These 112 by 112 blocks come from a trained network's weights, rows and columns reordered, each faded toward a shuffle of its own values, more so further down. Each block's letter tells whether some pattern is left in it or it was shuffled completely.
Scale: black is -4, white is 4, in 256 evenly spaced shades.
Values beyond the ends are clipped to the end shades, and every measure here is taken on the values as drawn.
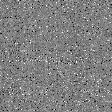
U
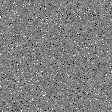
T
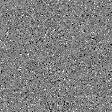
U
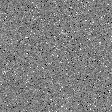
T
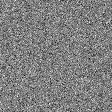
T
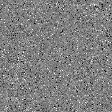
U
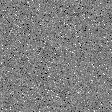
T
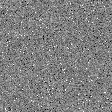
T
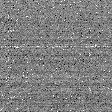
U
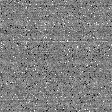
U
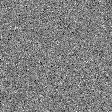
T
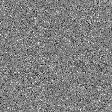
U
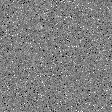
T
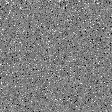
T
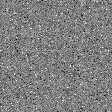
T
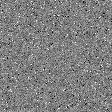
T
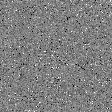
U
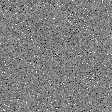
T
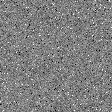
T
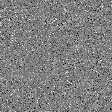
U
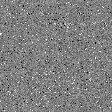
U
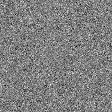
U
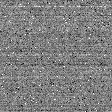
U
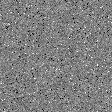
T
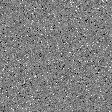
T
